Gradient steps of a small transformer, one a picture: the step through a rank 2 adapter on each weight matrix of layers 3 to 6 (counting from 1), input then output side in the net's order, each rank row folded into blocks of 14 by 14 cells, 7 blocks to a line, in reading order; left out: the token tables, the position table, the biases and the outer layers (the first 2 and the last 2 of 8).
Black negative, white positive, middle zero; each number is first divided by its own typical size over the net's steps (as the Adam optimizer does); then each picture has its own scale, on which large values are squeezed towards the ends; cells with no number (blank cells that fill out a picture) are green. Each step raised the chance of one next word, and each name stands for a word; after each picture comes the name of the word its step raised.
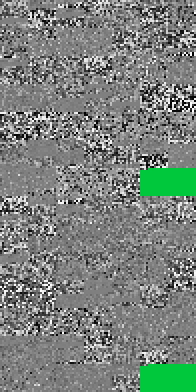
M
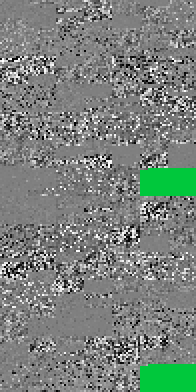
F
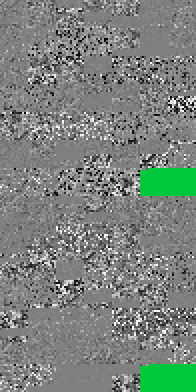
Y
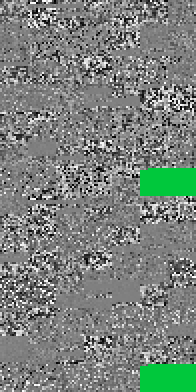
M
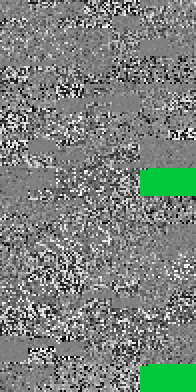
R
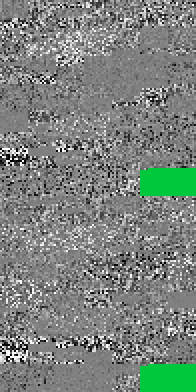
M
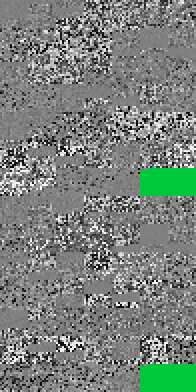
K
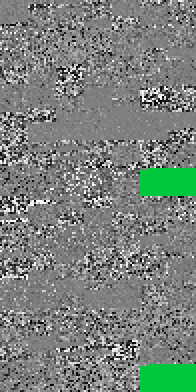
F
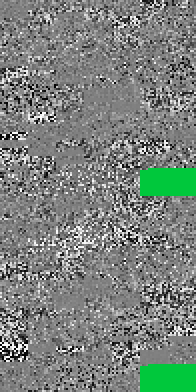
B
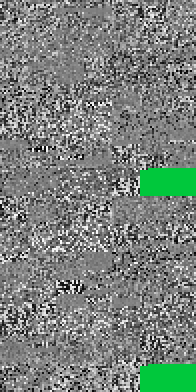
R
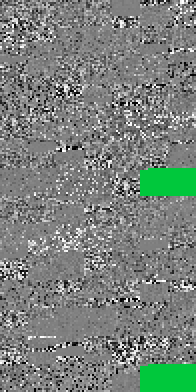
F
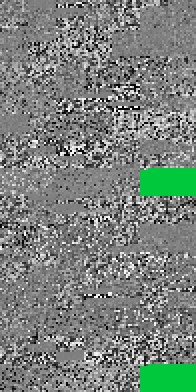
K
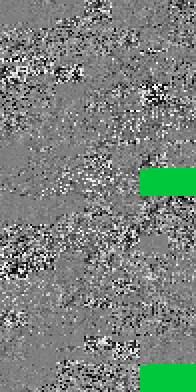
F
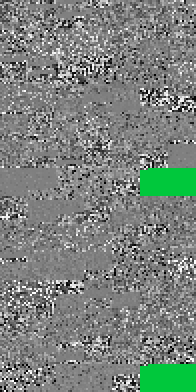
M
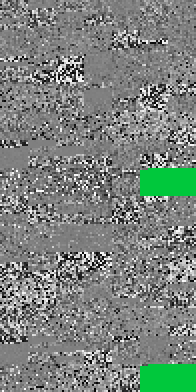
B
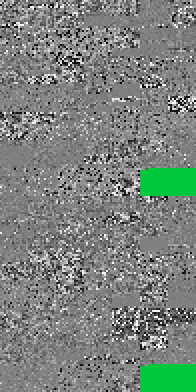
Y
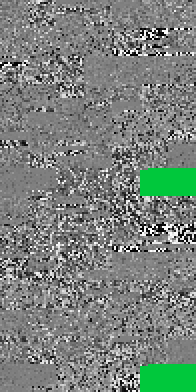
B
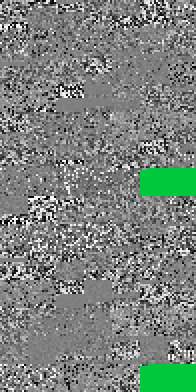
B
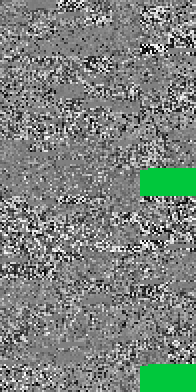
B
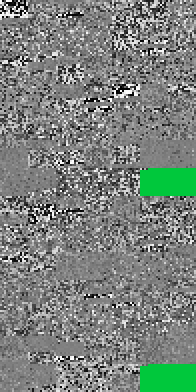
R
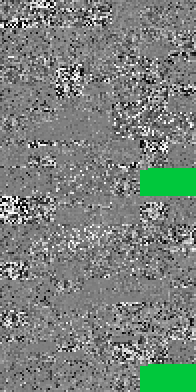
F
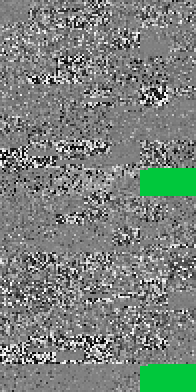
M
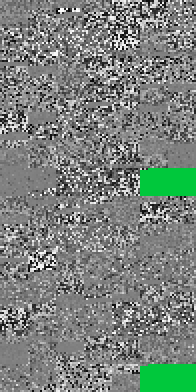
R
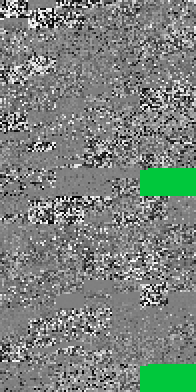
K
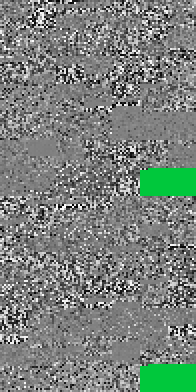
R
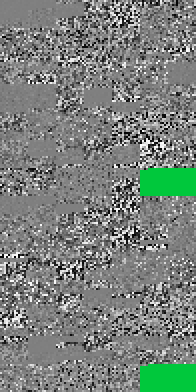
K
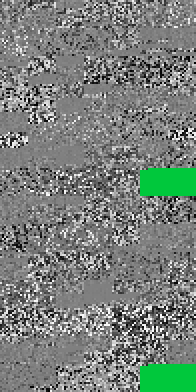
R
